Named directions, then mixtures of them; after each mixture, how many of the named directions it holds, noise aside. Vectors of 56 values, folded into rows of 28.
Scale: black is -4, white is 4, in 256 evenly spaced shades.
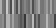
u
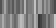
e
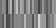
two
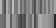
two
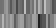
two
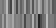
two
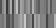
one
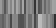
one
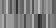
two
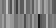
two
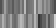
one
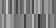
two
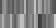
one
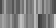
one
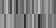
two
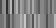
one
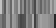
two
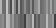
one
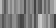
one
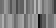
two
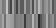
two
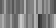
one
